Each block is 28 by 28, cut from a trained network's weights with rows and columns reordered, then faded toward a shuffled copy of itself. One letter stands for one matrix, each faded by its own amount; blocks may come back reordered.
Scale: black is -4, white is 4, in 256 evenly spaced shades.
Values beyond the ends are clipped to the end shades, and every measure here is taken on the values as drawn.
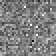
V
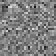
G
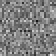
G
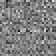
G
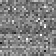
V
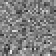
G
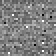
V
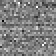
V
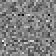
G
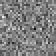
G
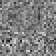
G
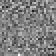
G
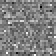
V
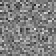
G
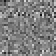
G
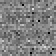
V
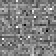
V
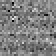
V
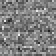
V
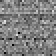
V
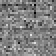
V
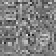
G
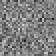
G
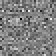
G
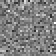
G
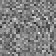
G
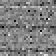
V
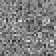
G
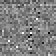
V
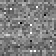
V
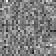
G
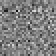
G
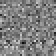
G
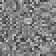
G
